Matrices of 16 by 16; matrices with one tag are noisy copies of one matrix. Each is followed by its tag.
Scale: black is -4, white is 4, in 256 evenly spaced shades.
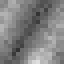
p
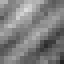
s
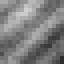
s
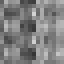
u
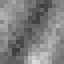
p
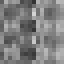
u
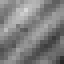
s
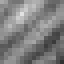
s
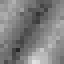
p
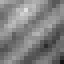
s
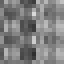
u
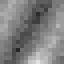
p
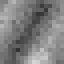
p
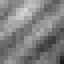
s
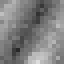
p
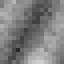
p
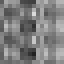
u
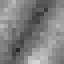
p
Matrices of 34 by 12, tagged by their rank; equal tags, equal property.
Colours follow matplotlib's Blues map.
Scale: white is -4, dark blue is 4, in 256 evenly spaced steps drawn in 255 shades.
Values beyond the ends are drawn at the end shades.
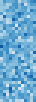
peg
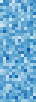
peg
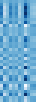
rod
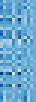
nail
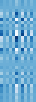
rod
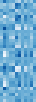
nail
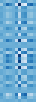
rod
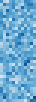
peg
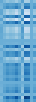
rod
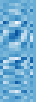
nail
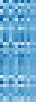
nail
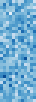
peg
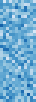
peg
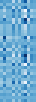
nail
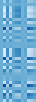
rod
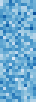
peg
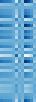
rod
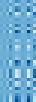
rod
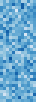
peg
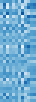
nail
